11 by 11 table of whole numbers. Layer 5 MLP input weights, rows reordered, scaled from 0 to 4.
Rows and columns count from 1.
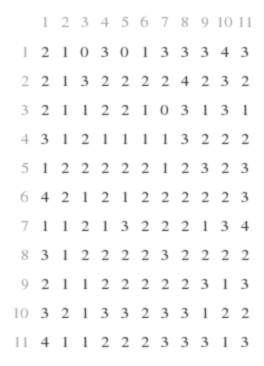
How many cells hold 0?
3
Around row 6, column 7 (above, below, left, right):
1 2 2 2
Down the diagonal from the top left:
2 1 1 1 2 2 2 2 3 2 3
